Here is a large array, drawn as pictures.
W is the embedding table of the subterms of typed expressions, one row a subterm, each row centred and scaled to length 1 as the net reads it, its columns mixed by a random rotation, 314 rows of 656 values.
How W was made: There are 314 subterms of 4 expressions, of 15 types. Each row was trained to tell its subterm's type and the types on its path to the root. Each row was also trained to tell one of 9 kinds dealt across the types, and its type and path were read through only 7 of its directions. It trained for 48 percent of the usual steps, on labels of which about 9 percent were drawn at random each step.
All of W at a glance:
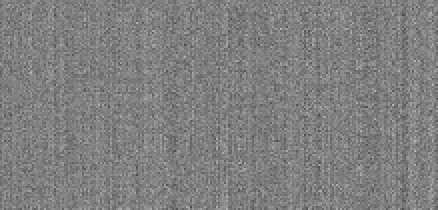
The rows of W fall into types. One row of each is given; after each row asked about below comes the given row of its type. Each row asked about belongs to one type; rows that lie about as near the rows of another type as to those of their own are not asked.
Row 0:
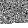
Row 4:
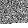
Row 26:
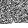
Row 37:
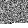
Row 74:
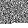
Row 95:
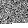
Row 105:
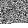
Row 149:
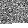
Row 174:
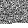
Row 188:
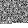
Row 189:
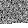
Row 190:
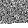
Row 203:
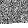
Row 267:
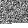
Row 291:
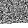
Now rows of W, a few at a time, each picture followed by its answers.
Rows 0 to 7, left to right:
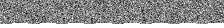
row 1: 149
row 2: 95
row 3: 95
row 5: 105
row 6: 74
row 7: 188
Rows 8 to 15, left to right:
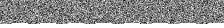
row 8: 291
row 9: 95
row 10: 74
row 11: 190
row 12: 95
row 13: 267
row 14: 105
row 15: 267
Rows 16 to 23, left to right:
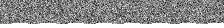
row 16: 267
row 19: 149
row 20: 37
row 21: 203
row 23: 37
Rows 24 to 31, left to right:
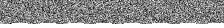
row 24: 291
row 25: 0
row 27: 0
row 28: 267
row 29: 190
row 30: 26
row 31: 37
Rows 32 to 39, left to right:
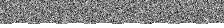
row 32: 37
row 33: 174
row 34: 4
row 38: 291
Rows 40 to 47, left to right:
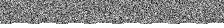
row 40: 74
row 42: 0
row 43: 0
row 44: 0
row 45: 188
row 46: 291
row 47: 149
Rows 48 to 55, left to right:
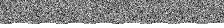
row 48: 0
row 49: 149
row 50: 105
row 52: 26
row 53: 189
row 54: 203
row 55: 26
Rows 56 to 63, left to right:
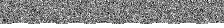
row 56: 105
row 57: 190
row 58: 188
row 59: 188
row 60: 203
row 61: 0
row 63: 189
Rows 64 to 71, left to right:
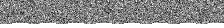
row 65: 26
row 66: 203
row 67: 188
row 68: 291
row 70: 291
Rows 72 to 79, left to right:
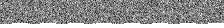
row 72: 4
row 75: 203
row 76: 203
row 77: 4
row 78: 74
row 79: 188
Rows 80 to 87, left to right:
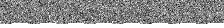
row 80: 74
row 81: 189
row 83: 149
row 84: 149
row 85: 105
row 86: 95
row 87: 267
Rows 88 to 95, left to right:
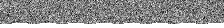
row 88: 149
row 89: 203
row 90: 4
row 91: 188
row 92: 4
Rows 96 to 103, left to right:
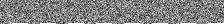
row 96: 95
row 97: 189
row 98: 95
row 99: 4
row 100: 190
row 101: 267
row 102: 95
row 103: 26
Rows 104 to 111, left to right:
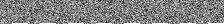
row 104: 188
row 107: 37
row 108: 291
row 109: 190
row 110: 188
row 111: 26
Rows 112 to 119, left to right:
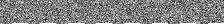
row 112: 74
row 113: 4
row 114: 189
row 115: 4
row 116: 74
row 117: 174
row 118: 26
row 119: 37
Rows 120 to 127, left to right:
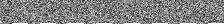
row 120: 105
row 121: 189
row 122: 0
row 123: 95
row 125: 174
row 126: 267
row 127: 105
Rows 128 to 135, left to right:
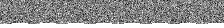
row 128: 291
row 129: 26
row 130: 26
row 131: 203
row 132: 189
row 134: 105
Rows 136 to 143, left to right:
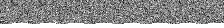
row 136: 26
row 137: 26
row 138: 174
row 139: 174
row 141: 190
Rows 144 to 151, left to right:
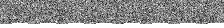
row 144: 74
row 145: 188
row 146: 105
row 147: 149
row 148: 37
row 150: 174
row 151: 149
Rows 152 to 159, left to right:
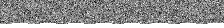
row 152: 26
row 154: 95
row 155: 189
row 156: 174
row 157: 174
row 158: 105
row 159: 190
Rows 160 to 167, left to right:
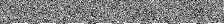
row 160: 0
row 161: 0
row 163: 149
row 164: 26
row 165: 174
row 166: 95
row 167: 4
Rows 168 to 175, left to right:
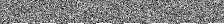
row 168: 95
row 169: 189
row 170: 74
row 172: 4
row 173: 26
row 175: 190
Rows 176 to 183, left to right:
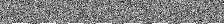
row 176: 188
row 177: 0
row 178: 188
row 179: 267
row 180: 267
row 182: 174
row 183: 105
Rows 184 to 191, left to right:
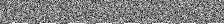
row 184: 0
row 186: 74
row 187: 291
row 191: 267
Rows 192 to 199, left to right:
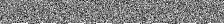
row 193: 0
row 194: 0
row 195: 189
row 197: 291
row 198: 95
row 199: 0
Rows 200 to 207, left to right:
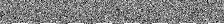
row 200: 291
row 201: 149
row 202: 149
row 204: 190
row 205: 105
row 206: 37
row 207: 189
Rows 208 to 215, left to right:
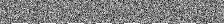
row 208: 190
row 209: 105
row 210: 190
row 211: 4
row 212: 189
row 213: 188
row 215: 105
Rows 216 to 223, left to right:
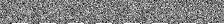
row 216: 4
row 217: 74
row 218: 74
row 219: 37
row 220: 74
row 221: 291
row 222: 267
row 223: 189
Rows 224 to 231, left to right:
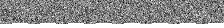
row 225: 174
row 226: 174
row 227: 105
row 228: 291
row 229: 74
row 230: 190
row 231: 95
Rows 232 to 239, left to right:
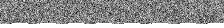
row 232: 149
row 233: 95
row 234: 203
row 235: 0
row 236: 174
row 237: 95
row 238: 105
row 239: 149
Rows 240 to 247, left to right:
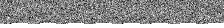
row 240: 267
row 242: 0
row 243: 0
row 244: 267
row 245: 267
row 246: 188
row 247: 95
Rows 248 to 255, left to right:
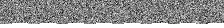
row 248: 203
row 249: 267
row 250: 4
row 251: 26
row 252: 26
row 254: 26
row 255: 149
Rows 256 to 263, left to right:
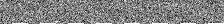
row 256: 189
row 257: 4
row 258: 105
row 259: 26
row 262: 291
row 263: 95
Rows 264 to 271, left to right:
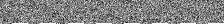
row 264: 105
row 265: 26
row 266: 203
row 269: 174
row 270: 203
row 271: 188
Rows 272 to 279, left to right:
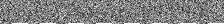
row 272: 105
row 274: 95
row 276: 149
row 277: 174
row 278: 0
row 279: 74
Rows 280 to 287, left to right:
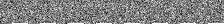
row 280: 26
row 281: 203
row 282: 267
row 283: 203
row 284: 267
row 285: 37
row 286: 203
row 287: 188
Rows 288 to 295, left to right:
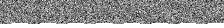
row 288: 26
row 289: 267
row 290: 267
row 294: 0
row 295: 267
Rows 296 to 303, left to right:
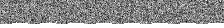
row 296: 203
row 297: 105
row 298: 74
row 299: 188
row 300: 174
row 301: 190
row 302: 37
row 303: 189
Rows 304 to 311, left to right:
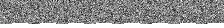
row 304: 0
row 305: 0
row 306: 149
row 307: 26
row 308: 174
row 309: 105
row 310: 190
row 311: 190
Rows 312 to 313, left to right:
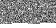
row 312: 190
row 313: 37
